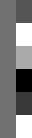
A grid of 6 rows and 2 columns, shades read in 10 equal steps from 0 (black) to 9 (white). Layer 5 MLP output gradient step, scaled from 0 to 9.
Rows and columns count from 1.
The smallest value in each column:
4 0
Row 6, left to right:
4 9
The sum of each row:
7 13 10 4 6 13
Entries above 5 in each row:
0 1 1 0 0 1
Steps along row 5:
down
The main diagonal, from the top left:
4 9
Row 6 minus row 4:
0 9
